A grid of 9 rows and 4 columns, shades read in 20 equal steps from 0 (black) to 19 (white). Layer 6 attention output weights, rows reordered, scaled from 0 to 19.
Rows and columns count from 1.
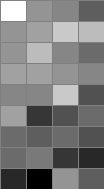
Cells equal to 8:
5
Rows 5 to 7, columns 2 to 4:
10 15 6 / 4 6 8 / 7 8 6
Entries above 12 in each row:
1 2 1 0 1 0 0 0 0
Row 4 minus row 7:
4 5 3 4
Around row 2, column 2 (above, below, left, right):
11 14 11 15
